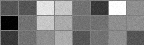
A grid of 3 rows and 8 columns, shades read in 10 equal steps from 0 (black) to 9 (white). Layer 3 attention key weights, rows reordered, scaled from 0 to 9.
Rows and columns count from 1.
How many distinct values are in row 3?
5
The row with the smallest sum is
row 3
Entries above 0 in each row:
8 7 8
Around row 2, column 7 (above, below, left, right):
9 5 4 5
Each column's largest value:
3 4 8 7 4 4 9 5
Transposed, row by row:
3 0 2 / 3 4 4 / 8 7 5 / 7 6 6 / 4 4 3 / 2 4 4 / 9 5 5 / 5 5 3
